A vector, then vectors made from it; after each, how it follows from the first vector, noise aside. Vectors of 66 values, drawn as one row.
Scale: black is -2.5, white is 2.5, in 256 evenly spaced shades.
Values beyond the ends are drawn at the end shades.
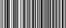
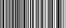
reversed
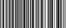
reversed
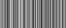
shrunk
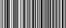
copied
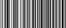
copied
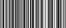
reversed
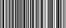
reversed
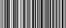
copied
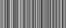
shrunk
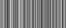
shrunk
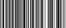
reversed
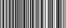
reversed
